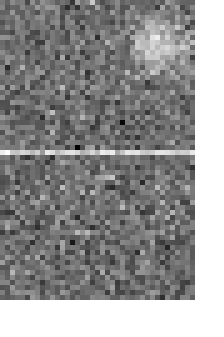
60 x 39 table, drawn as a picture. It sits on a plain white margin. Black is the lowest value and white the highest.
One bump rises in the top right. The ninth with the highest average is the top right. No regular stripes run through it. Neither half mirrors the other. Row 31 stands out from the rest.
